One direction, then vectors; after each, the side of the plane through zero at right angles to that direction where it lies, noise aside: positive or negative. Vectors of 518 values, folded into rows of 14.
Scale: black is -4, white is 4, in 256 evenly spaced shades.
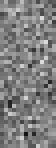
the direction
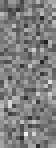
negative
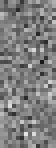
negative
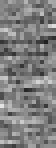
negative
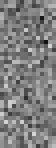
negative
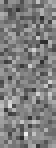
negative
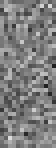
positive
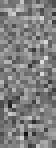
positive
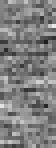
negative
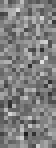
positive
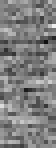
negative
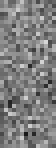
positive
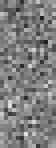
negative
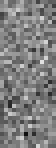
positive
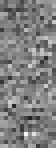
negative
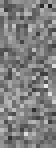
negative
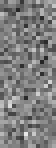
negative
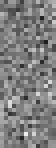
negative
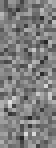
negative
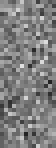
positive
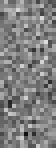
positive
